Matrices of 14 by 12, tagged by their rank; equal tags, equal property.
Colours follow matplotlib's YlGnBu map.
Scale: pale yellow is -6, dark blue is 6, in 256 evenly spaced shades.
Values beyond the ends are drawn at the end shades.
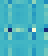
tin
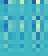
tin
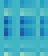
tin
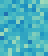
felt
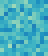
felt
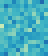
felt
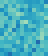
felt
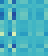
tin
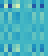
tin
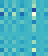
tin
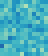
felt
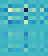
tin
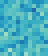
felt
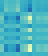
tin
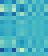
tin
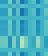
tin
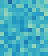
felt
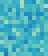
felt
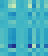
tin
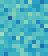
felt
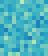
felt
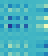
tin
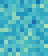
felt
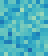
felt
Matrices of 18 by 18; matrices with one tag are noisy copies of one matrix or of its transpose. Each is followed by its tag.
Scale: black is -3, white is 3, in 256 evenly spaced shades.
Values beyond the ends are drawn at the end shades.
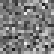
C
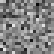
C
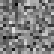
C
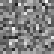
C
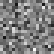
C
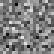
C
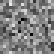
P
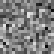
C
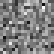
C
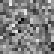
P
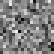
P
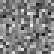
C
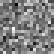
C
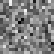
P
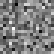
C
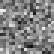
P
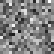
P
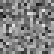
C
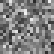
P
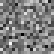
C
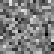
P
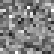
P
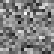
P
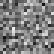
C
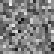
P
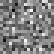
C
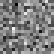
C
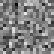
C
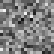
P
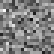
P
